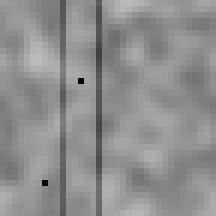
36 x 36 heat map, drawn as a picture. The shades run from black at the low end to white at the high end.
Histogram: skewed, a long tail of low values. Odd lines: columns 11 and 17. Slope: none. Lone odd cells: 2, each lower than its neighbours.
